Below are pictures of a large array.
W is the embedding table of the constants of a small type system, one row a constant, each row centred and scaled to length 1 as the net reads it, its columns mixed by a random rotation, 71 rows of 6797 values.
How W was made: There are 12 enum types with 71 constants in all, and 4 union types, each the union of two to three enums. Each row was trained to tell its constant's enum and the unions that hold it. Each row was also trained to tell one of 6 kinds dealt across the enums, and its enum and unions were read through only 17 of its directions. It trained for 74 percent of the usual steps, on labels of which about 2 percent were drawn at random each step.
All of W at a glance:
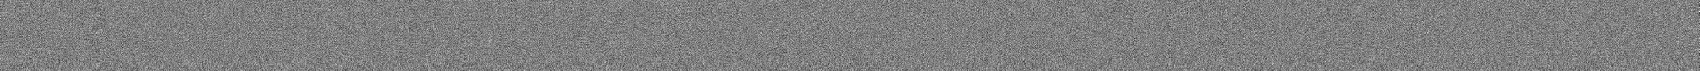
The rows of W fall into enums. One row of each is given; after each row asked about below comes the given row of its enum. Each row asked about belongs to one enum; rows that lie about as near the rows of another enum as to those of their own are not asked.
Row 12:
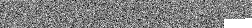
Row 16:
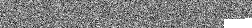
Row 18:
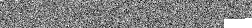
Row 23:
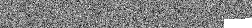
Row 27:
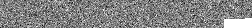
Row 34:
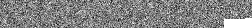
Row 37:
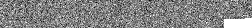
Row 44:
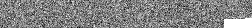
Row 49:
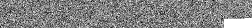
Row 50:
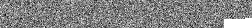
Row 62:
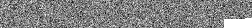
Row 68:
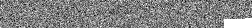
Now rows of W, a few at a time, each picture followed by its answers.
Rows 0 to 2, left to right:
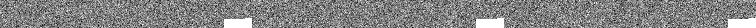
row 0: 34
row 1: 62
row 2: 37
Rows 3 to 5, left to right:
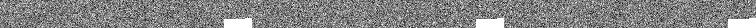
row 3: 50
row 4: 62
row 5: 18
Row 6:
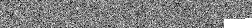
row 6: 50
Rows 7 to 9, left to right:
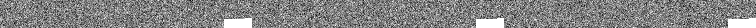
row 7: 49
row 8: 34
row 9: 44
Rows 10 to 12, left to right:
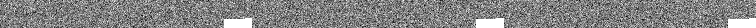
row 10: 44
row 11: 49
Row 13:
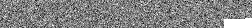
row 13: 44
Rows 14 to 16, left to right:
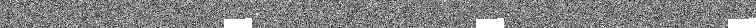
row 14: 23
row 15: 12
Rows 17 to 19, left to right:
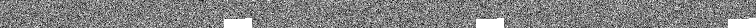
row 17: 27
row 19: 44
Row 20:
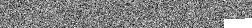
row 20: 68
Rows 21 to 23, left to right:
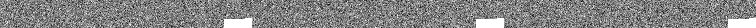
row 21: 62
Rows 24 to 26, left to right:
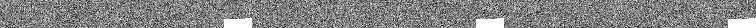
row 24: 27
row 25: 49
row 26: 44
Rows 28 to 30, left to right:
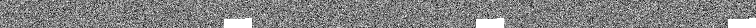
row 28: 50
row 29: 62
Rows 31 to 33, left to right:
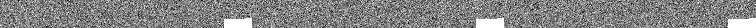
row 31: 16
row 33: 68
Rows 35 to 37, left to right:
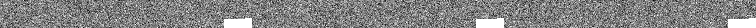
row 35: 27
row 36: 68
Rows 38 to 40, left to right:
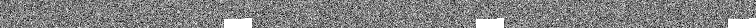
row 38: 49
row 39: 27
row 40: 34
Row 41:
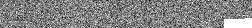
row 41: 37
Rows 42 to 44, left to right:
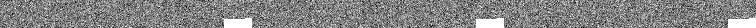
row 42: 44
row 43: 37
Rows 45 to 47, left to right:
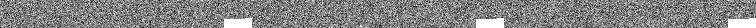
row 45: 34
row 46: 37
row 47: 68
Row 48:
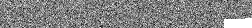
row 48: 18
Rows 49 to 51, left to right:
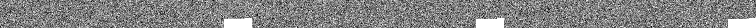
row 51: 34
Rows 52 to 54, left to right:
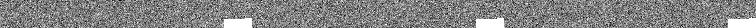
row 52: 49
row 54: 50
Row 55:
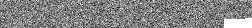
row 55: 18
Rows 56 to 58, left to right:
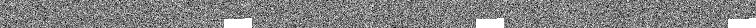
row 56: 49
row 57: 34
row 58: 18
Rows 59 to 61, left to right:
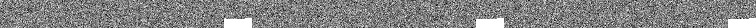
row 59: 18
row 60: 62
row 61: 27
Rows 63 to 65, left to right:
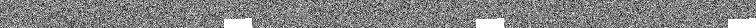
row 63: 68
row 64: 68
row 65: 12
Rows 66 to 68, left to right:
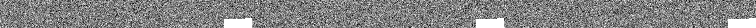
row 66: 12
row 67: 23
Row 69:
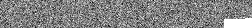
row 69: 50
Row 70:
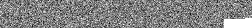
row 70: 50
